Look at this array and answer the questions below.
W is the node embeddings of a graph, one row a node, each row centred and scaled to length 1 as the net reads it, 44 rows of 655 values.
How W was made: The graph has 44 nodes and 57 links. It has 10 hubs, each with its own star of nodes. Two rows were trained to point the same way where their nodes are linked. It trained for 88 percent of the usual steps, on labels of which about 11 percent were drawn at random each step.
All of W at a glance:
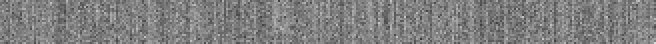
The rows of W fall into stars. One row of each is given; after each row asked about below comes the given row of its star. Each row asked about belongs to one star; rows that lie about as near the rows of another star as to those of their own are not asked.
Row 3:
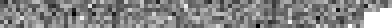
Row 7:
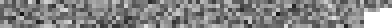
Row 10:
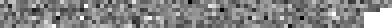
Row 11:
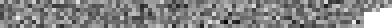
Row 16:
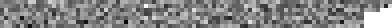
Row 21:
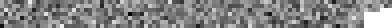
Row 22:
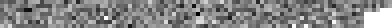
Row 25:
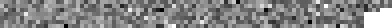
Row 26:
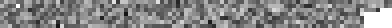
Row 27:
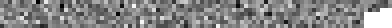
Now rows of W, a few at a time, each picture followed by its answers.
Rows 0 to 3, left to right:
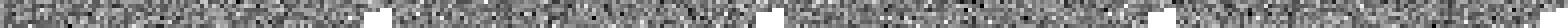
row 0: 26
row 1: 21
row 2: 22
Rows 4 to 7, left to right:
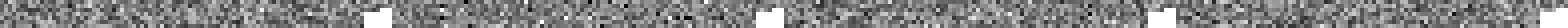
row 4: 10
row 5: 27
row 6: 21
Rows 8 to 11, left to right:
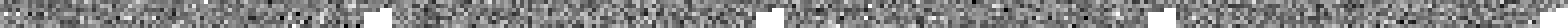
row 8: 21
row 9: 27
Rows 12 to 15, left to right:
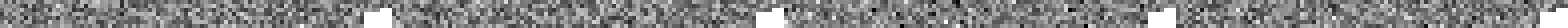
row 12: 7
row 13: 16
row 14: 16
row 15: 7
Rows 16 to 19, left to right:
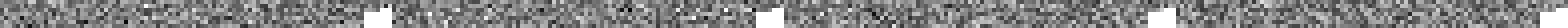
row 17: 10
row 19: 22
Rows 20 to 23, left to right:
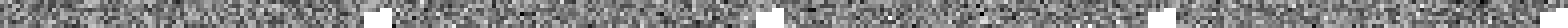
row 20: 21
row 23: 25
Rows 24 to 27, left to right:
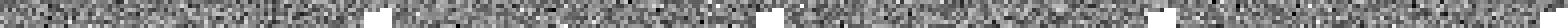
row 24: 3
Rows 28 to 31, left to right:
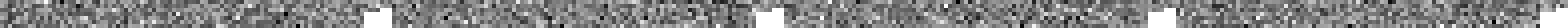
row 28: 26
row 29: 21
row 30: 11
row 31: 11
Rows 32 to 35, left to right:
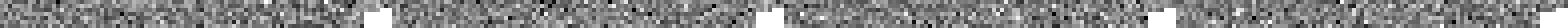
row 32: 11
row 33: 3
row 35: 10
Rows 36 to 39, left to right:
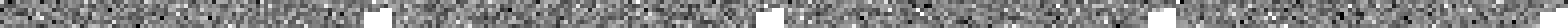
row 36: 3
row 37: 16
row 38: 7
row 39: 22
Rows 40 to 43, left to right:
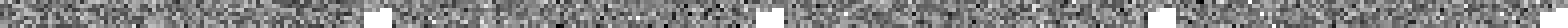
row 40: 11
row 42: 22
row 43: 22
